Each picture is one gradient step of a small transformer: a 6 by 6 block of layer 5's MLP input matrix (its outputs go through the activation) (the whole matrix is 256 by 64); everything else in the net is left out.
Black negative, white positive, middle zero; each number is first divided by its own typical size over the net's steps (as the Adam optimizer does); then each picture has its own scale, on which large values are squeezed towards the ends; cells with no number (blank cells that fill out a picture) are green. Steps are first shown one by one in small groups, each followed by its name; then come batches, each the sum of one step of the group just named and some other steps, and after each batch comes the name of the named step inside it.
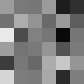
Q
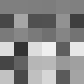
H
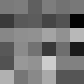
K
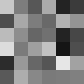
Q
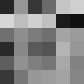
K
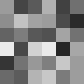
H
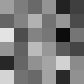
Q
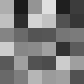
Q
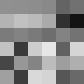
H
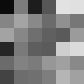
Q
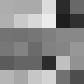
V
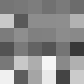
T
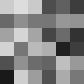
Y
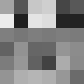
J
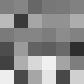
T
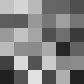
Y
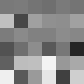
T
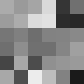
V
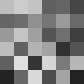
Y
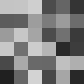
Y
